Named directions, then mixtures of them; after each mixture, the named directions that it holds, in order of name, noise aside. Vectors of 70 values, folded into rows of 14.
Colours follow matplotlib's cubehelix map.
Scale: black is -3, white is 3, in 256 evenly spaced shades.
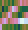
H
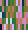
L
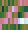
H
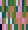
L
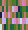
H, L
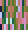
L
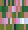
H, L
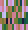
H, L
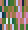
L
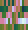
H, L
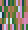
L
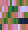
H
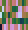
H, L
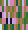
L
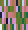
L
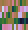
H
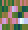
H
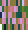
H, L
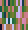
L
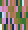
L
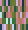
L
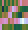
H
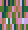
H, L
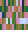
H, L
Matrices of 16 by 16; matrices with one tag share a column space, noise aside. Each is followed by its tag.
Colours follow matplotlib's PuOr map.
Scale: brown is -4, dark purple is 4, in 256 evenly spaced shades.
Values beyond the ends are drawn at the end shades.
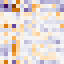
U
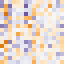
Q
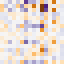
U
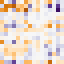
U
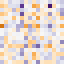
Q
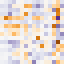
Q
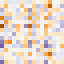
Q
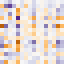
Q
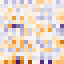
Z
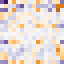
U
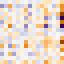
Q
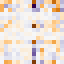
U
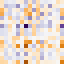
Q
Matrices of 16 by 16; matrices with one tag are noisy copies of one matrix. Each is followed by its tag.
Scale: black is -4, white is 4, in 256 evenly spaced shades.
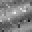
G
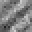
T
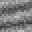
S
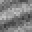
G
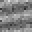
S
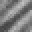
T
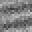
S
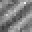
T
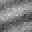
G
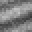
G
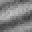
G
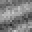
G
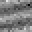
S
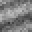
G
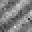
T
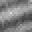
G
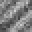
T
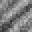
T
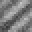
T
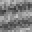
S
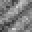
T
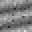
S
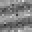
S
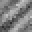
T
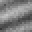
G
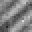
T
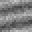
S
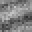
G
